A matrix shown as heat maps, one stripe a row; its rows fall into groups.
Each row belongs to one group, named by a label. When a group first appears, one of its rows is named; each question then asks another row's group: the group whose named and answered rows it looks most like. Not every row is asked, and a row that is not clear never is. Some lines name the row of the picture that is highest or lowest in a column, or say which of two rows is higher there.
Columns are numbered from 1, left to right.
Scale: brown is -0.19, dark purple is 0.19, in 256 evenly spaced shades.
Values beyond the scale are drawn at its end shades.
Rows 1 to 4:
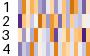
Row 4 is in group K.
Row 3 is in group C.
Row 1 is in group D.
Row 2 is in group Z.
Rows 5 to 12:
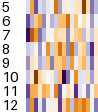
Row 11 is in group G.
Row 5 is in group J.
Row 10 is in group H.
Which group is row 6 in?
K
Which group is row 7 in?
Z
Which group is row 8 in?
Z
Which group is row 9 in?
Z
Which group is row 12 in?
J
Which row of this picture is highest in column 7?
9
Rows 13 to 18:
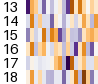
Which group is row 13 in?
Z
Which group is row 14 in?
D
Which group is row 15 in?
G
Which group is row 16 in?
D
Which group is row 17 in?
Z
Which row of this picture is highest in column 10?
18
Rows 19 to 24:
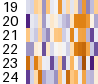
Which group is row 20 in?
J
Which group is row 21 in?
D
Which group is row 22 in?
J
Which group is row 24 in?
K
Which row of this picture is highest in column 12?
19
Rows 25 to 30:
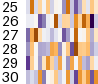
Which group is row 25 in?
G
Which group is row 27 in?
H
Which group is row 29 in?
Z
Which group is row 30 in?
D
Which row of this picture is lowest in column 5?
29
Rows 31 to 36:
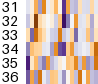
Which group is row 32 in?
H
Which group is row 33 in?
C
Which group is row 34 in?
G
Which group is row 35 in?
K
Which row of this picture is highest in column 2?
33
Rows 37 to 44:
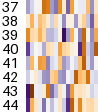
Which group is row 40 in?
K
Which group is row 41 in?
D
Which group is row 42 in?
J
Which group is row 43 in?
Z
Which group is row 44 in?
Z
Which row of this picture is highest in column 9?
42
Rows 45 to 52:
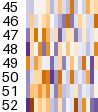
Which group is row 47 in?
G
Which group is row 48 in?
K
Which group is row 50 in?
C
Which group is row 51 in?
H
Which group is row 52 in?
H
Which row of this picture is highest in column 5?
48
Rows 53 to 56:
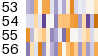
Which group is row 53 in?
C
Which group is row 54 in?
K
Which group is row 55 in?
C
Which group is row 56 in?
K
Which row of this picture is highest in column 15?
53
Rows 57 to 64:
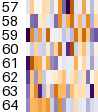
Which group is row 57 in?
Z
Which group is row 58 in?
C
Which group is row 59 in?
J
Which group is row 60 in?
Z
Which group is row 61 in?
H
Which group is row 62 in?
K
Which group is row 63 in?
Z
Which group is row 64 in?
H
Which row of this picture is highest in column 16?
62
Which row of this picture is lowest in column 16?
58
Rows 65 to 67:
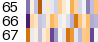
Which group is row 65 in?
K
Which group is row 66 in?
J
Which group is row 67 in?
C
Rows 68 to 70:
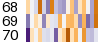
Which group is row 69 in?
K
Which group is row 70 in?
K
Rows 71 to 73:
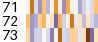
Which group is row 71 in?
G
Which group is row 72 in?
C
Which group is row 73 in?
C
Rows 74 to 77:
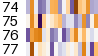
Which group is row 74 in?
J
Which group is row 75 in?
G
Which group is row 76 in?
H
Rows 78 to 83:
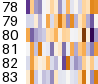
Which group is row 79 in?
Z
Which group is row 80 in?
J
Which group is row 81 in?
D
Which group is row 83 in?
D
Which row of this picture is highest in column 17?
80
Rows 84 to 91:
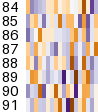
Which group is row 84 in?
J
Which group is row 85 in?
K
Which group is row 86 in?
K
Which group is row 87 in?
C
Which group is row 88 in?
D
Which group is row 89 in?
H
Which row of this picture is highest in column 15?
87
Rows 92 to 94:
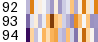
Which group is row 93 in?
J
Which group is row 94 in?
G
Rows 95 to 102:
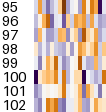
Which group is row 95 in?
J
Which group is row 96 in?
K
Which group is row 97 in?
J
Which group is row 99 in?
C
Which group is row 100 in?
G
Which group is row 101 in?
D
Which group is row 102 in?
C
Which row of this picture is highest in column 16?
100
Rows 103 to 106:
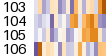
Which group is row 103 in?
G
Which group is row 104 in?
J
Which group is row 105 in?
J
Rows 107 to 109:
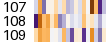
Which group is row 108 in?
H
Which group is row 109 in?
D
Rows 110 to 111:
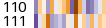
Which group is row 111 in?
K
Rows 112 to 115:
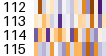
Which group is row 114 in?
G
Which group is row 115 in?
C
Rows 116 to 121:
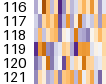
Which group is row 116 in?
H
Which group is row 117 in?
C
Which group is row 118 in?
G
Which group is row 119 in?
Z
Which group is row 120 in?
K
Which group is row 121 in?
Z
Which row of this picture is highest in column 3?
118
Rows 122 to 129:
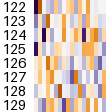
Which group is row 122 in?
Z
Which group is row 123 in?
D
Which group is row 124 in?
D
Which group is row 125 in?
J
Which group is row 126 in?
D
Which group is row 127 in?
G
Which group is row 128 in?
D
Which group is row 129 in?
C
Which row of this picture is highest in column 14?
127
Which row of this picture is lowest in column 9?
129
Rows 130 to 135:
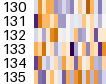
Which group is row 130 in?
D
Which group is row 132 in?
G
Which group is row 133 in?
H
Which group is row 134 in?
Z
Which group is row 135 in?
C
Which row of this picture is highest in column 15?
135
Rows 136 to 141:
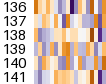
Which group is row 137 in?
C
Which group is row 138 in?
J
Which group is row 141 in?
J
